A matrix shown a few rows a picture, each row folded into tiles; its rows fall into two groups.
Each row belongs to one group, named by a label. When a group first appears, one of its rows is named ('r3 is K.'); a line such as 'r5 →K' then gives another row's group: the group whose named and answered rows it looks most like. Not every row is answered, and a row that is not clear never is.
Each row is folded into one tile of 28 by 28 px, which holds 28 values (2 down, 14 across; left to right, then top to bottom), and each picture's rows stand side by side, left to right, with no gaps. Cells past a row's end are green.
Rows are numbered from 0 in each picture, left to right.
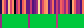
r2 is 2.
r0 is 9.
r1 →9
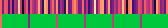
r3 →9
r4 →2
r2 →2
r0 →2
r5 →2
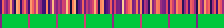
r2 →2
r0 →9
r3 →2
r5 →2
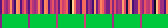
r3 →2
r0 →9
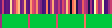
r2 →2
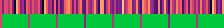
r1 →2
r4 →9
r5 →9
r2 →9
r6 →9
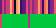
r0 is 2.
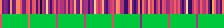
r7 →2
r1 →2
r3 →2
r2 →9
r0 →2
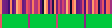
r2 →2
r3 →9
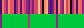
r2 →9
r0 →9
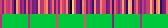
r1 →9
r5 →2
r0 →2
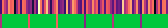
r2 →2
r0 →9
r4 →9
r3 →9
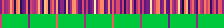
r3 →9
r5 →9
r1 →9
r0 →2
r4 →2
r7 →9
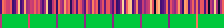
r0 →9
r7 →2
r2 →9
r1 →2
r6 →9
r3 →9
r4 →9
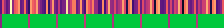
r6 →2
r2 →9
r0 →9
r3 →9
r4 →2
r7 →2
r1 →9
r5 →2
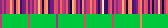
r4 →2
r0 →2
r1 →2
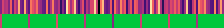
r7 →9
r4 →9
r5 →2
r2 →2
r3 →2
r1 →9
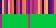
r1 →2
